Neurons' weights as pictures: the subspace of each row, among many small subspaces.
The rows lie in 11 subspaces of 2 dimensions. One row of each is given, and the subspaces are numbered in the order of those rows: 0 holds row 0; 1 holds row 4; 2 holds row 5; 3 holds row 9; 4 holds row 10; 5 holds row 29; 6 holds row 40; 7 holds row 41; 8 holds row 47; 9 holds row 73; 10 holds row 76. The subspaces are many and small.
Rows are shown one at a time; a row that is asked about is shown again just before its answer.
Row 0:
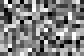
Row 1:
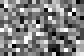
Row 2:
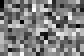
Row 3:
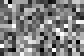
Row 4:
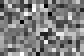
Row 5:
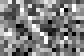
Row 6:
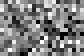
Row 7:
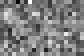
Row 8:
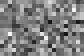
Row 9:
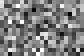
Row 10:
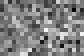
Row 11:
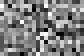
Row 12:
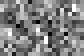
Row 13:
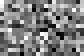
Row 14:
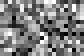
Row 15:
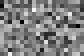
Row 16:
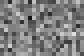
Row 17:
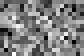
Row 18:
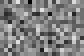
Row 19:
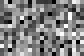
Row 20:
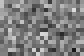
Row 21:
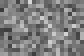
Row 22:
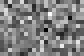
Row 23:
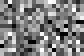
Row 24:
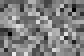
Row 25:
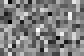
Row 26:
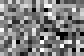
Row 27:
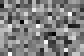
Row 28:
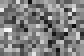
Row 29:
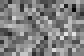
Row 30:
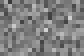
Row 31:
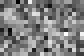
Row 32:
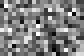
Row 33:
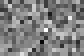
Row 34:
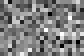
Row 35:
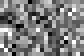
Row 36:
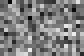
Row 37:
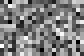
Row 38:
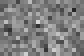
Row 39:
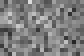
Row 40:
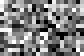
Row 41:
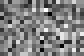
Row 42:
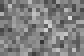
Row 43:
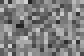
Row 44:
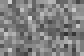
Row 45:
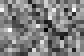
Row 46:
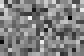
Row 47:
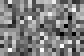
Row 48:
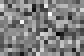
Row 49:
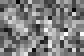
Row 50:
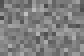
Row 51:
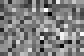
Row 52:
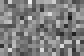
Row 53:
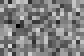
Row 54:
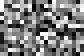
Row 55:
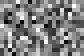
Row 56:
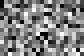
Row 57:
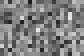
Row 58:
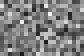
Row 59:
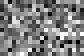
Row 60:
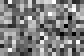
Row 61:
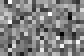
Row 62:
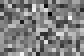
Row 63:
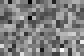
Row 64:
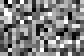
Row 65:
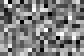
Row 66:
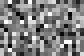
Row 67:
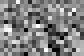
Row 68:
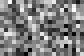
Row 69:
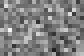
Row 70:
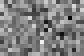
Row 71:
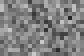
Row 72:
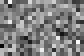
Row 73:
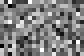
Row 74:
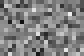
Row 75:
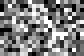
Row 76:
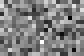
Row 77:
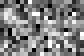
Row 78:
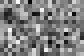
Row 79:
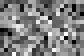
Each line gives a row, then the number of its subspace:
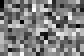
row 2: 6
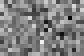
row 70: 10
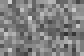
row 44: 2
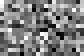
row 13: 6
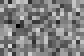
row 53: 9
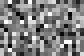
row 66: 2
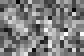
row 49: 4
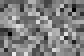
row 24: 5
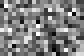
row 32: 3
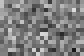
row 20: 3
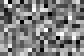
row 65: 0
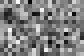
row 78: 7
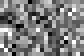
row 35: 5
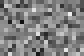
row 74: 3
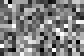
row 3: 9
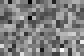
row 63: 5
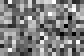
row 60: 8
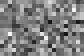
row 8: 9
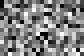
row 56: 3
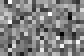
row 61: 4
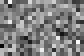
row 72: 9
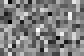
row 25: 4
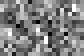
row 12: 8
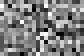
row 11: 1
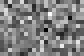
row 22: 0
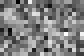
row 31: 7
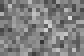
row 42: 10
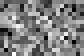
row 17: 5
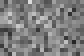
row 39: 5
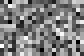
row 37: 9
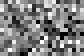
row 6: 4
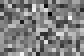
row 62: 1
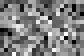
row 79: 5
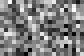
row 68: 2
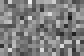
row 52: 8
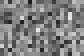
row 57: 8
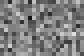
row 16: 2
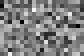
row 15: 6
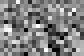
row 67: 1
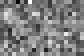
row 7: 7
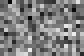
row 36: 2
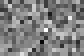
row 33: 0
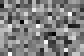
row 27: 6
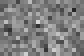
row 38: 1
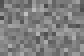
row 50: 6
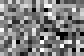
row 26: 7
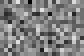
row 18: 7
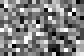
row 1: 3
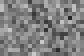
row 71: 10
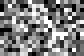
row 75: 10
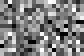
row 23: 9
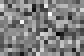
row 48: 1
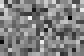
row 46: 10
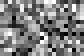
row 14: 8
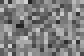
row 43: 9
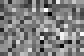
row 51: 7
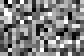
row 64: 0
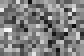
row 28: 10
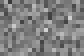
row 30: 0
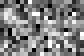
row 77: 7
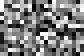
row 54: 6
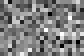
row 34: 4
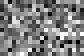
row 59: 4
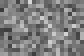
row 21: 10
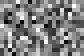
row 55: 2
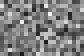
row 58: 1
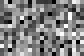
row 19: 8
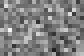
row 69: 3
